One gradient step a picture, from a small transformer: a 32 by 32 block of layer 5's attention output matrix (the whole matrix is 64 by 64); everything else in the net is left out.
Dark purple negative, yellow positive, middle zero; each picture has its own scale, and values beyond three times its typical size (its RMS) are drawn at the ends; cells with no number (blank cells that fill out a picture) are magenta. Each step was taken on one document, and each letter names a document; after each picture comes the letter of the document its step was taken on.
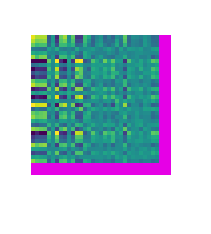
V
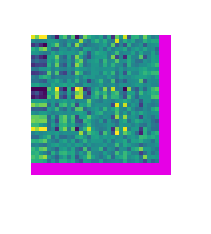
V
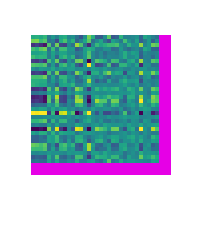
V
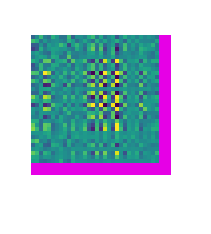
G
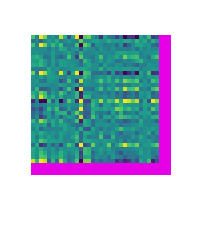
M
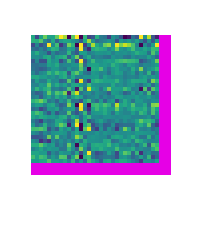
M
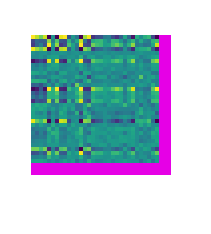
V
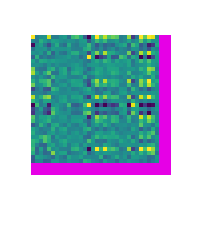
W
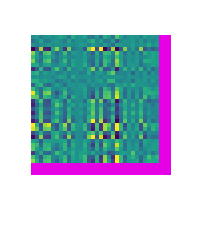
G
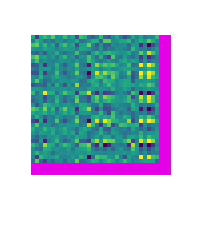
W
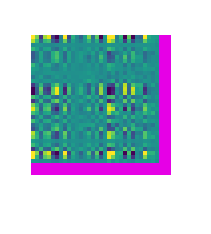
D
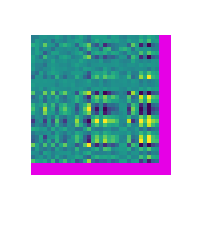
W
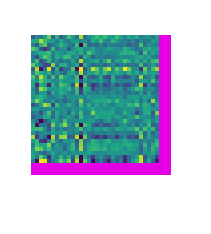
M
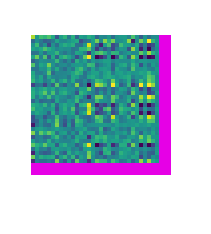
W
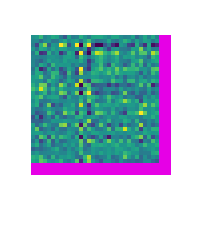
M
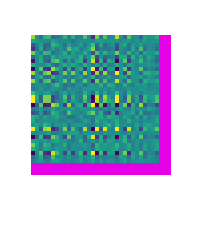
G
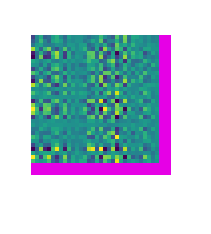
D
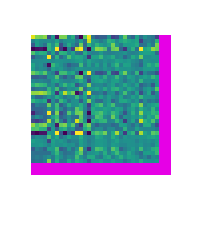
V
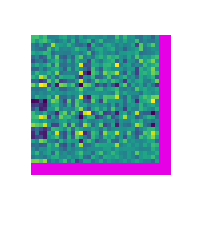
V
